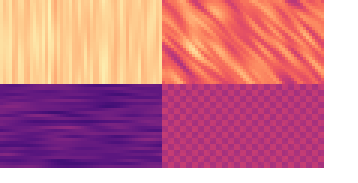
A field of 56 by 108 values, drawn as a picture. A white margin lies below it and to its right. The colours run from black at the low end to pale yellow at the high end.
It is made of 2 by 2 panels. Panel 1,1: very high, streaked downward, faint in contrast. Panel 1,2: high, slanting down to the right. Panel 2,1: low, streaked across, faint in contrast. Panel 2,2: middling, checkered, faint in contrast.
